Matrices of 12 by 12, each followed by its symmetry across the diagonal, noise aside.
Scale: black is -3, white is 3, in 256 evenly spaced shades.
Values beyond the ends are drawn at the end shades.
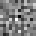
antisymmetric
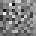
antisymmetric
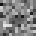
neither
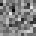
neither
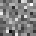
neither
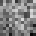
neither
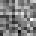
antisymmetric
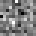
antisymmetric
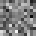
antisymmetric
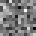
neither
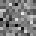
neither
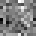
antisymmetric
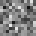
neither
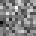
neither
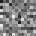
neither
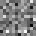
antisymmetric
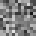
antisymmetric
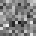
neither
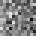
neither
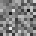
antisymmetric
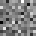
antisymmetric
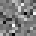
antisymmetric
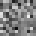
antisymmetric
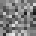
antisymmetric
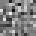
antisymmetric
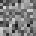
neither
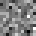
neither
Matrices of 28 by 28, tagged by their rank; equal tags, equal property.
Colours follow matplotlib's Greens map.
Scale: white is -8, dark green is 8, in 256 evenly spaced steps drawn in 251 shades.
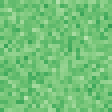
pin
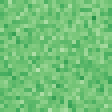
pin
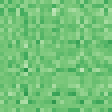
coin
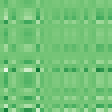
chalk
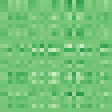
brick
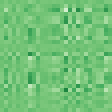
brick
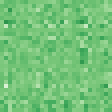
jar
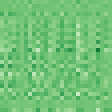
coin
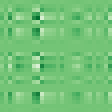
chalk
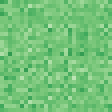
jar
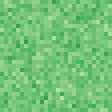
pin
